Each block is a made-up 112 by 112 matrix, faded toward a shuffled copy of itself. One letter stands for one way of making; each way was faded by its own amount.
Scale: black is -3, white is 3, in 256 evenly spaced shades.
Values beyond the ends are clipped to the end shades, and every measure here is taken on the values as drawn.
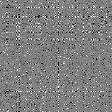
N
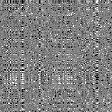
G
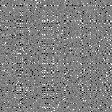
N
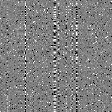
G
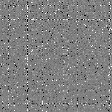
N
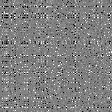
N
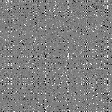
N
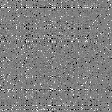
N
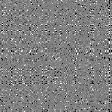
N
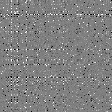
N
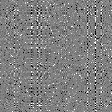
G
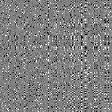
G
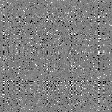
N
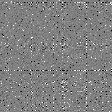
N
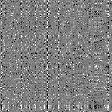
G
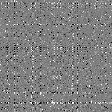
N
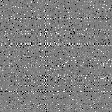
N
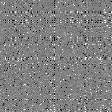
N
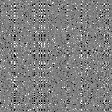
G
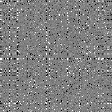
N
